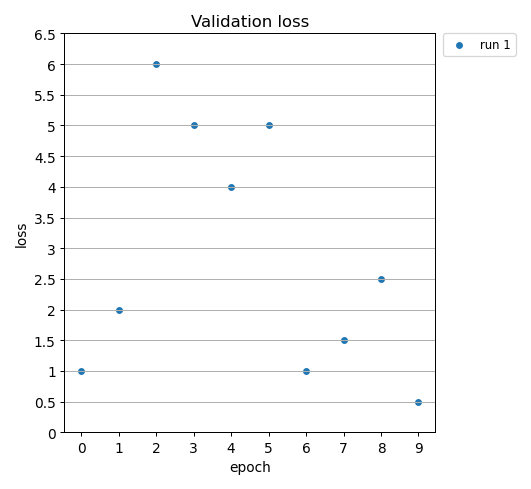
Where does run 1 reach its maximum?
2
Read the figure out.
Title: Validation loss
x-axis: epoch, ticks 0 1 2 3 4 5 6 7 8 9
y-axis: loss, ticks 0 0.5 1 1.5 2 2.5 3 3.5 4 4.5 5 5.5 6 6.5
Legend: run 1
Values:
run 1: 1 2 6 5 4 5 1 1.5 2.5 0.5
